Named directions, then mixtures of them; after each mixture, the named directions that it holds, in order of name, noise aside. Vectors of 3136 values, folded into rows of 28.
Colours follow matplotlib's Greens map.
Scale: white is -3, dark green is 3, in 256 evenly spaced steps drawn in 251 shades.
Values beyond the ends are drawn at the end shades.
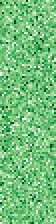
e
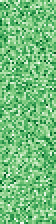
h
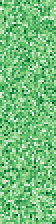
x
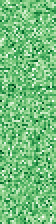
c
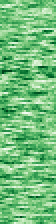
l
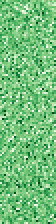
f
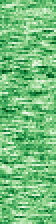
l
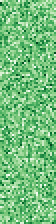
e, h, x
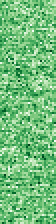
f, h, l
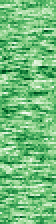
l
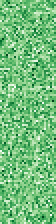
c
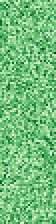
h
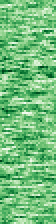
l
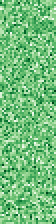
x
